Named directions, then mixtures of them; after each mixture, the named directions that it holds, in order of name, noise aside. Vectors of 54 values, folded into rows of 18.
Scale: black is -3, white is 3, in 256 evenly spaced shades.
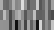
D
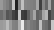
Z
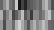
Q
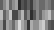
Q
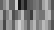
Q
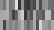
D, Q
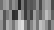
Q, Z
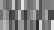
D, Z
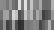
Q, Z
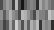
D, Q, Z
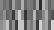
D, Q, Z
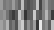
D, Q, Z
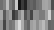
Q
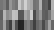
Q, Z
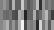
D, Q, Z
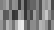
Q, Z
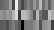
Z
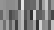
D, Q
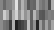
D, Z
